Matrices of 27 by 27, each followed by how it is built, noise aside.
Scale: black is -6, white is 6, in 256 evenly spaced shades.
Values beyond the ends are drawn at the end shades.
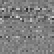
uneven rows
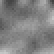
smooth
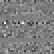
uneven rows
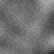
smooth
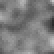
smooth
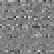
uneven rows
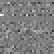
uneven rows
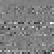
uneven rows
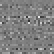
uneven rows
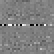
uneven rows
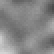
smooth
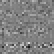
uneven rows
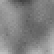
smooth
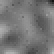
smooth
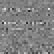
uneven rows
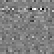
uneven rows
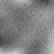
smooth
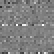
uneven rows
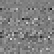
uneven rows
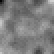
smooth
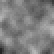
smooth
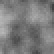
smooth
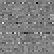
uneven rows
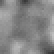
smooth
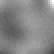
smooth
